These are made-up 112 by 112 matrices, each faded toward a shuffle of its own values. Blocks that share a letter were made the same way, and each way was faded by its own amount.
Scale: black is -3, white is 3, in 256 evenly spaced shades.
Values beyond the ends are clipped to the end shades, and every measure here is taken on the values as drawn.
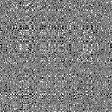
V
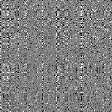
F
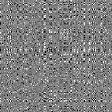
F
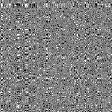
V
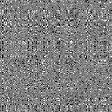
V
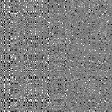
F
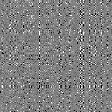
F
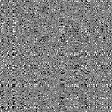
V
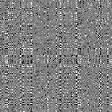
F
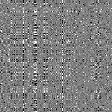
F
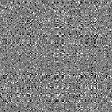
V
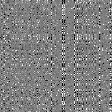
F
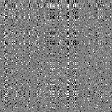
F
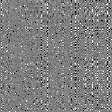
F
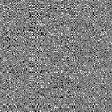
V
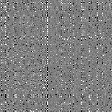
F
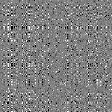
F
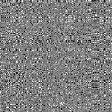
V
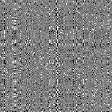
F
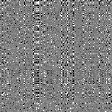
F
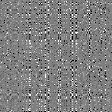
F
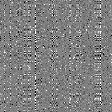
F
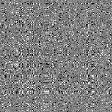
V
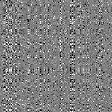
F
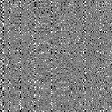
F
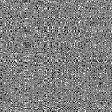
V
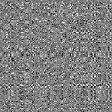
V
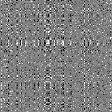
F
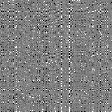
F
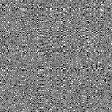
V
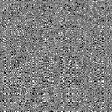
V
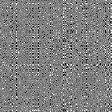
F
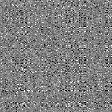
V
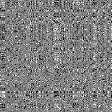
V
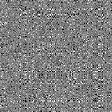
V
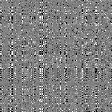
F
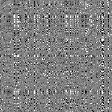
F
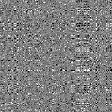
V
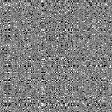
V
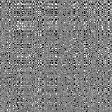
F
